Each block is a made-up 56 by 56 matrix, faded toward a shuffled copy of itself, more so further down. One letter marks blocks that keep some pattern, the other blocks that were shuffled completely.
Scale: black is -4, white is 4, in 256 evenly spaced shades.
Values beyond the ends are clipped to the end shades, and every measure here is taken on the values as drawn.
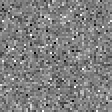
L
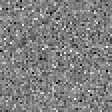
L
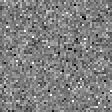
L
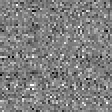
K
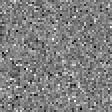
L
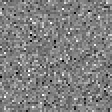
L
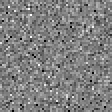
L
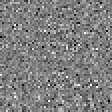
K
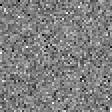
L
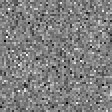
L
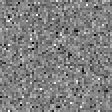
L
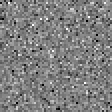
L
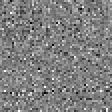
K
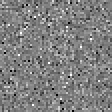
L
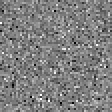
L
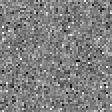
L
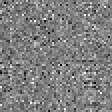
K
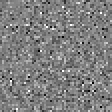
K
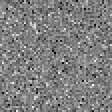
L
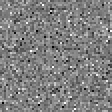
L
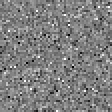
L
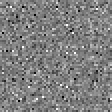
K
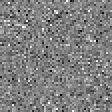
K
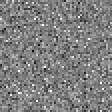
L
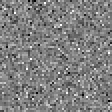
L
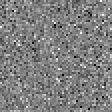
L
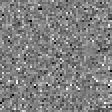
K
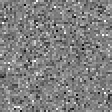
L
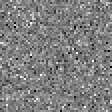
L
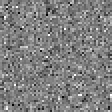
K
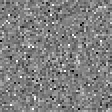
L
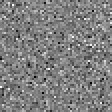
K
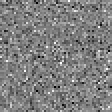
K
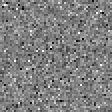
L
